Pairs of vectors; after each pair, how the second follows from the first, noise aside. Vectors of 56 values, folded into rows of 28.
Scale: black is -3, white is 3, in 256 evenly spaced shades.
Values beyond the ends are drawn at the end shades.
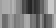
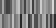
shuffled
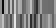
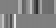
partly zeroed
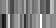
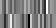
shuffled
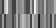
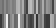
shuffled
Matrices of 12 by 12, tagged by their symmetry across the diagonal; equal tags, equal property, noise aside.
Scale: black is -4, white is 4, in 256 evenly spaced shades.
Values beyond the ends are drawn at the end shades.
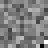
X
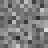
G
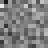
X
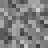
X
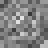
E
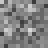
E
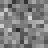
X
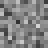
G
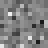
G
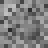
E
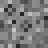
E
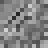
E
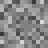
E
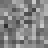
G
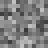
X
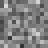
G
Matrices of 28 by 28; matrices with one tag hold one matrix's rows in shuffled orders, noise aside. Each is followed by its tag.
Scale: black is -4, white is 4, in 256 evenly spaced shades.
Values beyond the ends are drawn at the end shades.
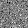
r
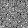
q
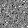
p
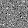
q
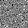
p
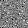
p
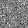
q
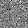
r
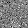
r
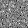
q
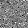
p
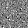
q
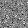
p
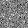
q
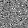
r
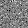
r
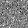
q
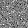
q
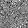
r
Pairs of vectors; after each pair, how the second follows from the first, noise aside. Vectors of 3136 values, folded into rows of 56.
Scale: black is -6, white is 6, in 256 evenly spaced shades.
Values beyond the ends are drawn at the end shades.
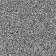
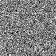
scaled up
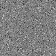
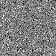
scaled up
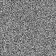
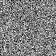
scaled up
